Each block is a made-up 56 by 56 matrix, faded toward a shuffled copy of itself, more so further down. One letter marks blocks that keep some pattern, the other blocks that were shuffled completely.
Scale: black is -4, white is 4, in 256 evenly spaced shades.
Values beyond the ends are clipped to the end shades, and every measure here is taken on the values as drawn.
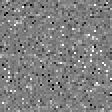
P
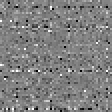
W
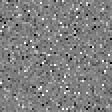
P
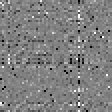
W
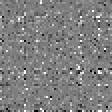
W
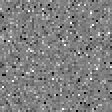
P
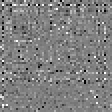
W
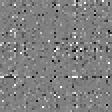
W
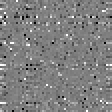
W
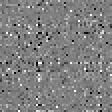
W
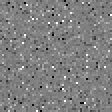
P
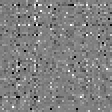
W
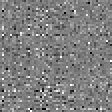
W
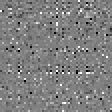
W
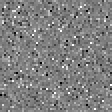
P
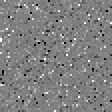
P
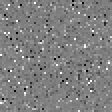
P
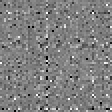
W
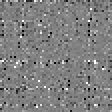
W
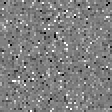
P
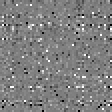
W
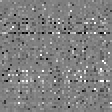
W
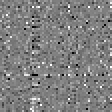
W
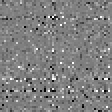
W
